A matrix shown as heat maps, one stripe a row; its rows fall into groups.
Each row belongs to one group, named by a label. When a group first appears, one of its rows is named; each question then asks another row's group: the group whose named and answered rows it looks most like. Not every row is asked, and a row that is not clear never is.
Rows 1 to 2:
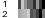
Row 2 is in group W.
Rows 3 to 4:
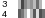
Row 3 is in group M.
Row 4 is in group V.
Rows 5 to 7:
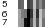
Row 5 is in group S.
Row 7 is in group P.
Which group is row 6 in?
P
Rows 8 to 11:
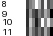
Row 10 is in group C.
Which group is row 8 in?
V
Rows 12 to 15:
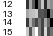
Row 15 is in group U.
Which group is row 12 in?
C
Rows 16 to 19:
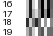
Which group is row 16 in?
U
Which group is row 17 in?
U
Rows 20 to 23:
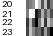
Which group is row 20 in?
V
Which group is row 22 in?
C
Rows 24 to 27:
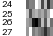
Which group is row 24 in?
V
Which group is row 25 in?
M
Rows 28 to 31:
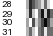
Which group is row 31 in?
U
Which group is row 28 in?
M
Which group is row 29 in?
U
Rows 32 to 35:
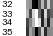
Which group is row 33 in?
U
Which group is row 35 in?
C
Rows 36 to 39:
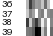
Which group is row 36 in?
M
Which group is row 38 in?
C
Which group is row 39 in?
P
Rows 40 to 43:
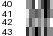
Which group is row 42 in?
M
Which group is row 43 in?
C
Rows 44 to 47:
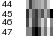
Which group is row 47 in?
P
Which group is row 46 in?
C
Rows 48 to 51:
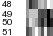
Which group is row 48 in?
M
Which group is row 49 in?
W
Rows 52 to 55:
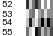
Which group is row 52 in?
C
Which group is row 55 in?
S
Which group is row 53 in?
U
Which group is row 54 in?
U
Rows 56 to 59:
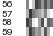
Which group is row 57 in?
M
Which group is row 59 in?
M
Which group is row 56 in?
S
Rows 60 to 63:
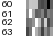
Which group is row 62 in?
V
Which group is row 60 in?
W
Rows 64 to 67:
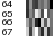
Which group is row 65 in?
V
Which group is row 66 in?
P
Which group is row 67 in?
U
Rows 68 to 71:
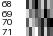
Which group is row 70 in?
W
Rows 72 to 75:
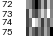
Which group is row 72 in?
P
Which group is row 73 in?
C
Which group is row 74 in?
V
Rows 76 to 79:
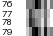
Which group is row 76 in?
P
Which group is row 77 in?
M
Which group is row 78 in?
M
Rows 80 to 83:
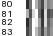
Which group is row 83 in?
V
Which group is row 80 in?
V
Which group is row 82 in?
V
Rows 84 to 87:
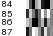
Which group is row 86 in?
P
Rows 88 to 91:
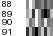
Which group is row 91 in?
C
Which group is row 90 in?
U
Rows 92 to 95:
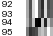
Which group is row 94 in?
P
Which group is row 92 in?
U
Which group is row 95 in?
M
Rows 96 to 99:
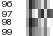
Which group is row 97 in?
U
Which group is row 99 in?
M
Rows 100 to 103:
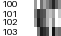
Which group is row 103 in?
P
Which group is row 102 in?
M
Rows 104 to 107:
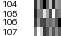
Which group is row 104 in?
C
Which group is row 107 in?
S
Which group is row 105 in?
V
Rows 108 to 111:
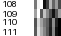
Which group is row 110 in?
W
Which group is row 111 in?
W
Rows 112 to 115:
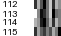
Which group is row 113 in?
P
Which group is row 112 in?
C
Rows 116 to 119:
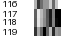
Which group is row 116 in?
M
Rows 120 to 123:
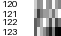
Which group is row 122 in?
V
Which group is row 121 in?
M
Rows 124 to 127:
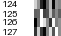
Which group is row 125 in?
S
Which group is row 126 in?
V
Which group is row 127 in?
C
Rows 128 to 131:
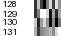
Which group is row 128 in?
C
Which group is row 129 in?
V
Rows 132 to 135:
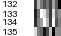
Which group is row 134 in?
V
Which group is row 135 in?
P
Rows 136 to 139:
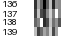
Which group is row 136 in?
C
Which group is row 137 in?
C
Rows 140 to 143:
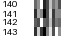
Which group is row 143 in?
C
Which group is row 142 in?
S
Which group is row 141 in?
C
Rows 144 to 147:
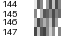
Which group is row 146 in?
M
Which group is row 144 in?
U
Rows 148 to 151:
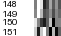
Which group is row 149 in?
S
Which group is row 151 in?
U
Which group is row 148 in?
S
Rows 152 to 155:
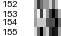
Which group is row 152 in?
M
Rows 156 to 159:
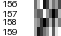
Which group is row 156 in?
S
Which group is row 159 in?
M
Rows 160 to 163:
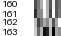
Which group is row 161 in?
V
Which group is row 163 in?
P
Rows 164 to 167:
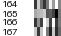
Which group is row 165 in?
W
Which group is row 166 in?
V
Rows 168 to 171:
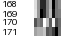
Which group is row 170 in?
V
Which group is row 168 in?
P
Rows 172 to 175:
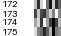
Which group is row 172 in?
U
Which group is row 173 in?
C
